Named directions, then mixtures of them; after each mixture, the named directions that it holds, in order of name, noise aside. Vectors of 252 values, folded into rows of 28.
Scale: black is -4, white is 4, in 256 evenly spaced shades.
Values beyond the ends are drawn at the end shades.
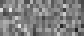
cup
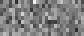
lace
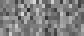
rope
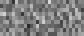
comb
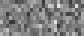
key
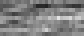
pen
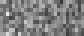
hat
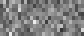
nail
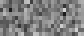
cup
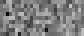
hat, rope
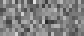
lace, nail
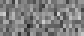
comb, hat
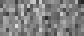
cup, rope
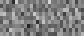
comb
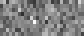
nail, rope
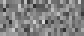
comb, lace, nail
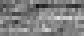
pen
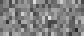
lace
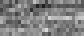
lace, pen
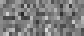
hat, rope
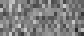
cup, nail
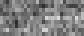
comb, pen, rope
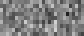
cup, hat, key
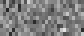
nail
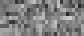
key, pen, rope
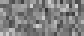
comb, hat, key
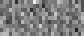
key, lace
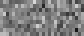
comb, key, lace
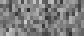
comb, hat, rope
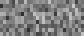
comb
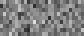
comb, nail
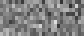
hat, key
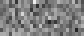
lace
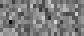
comb, key, nail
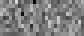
lace, rope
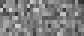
cup, rope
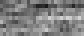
pen
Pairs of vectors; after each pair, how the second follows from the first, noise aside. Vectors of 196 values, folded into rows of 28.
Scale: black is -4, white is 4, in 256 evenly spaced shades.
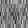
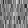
shuffled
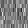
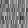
shuffled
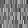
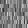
wrapped around
